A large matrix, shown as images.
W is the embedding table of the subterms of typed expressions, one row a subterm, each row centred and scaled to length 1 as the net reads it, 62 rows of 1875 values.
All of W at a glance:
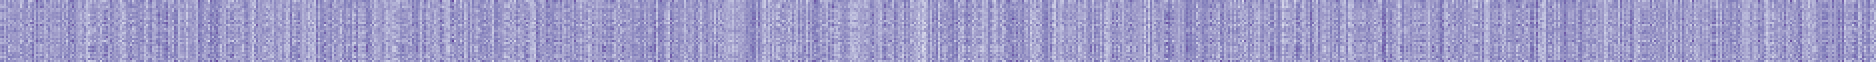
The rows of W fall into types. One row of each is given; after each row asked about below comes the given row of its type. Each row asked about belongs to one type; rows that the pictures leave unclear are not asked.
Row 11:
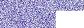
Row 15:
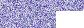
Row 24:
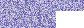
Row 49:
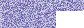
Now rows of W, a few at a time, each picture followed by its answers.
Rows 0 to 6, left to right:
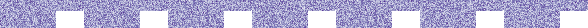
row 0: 24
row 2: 24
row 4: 24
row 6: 15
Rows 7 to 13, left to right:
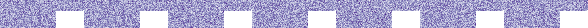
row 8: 24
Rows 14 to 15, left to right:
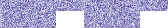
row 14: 49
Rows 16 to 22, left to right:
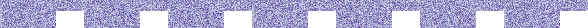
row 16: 49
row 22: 49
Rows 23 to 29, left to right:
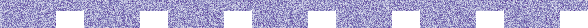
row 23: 49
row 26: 24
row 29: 11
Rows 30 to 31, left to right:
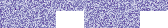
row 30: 11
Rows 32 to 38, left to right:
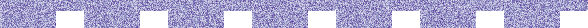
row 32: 49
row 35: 49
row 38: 15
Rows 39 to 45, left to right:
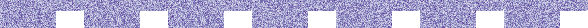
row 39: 49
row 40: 24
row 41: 24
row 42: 15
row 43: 49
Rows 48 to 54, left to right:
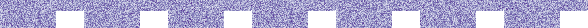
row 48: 24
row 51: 49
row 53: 24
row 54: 49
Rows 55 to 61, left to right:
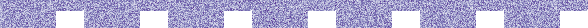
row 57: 15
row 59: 24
